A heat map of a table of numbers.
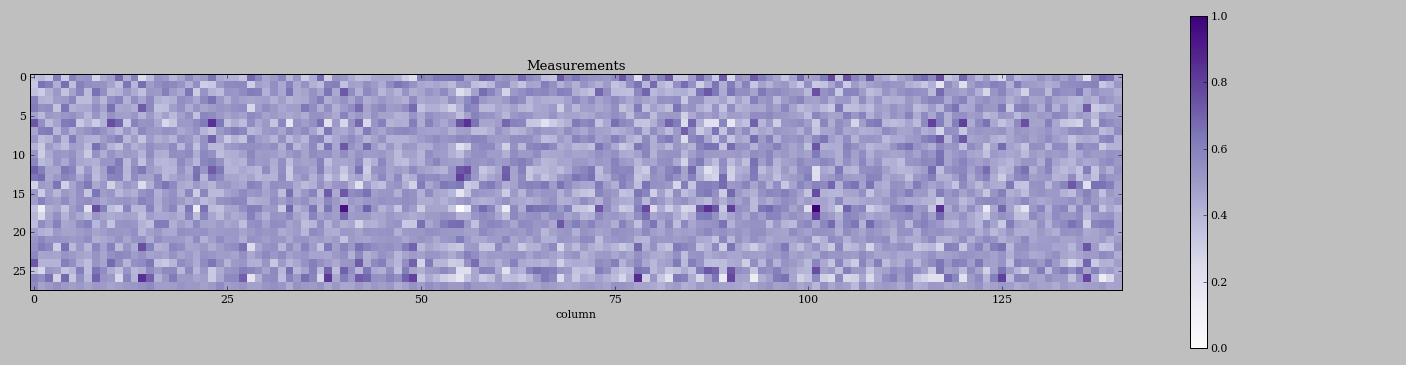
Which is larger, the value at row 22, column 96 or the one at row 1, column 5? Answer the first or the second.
the first
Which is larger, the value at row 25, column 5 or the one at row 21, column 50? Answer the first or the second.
the second
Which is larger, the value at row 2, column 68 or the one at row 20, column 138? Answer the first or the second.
the first
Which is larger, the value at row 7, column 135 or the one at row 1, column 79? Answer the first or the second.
the first
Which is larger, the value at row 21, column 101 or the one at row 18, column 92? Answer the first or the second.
the second
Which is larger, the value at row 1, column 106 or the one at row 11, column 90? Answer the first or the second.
the first
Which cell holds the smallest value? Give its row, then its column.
17, 55
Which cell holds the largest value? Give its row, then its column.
17, 101
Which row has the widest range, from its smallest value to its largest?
17
